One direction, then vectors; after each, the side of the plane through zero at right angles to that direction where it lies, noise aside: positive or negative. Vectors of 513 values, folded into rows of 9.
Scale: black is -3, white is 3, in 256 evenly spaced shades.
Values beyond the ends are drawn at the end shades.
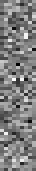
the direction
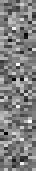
negative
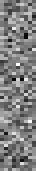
negative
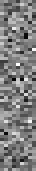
negative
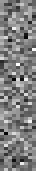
negative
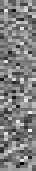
positive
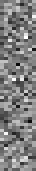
positive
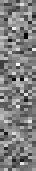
negative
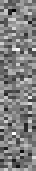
negative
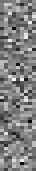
positive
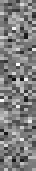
negative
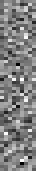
positive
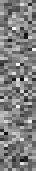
negative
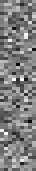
positive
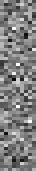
negative
